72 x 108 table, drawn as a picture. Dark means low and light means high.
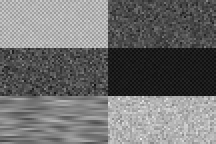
It is made of 3 by 2 panels. Panel 1,1: high, checkered. Panel 1,2: low, fine-grained. Panel 2,1: low, fine-grained. Panel 2,2: very low, checkered, faint in contrast. Panel 3,1: middling, streaked across. Panel 3,2: high, fine-grained.
